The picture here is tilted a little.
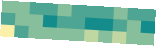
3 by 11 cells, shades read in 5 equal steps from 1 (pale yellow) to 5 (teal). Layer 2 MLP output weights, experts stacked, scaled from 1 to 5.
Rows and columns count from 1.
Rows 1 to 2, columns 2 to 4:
3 4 4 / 3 3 5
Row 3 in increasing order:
1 2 2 3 3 3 3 3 3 3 4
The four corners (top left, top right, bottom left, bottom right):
3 4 1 3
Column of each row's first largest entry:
3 4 2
